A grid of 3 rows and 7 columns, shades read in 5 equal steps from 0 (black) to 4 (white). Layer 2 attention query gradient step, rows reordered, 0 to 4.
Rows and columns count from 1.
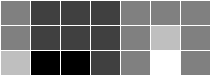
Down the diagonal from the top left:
2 1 0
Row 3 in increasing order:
0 0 1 2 2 3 4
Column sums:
7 2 2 3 6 9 6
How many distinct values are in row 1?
2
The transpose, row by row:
2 2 3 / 1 1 0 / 1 1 0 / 1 1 1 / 2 2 2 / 2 3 4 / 2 2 2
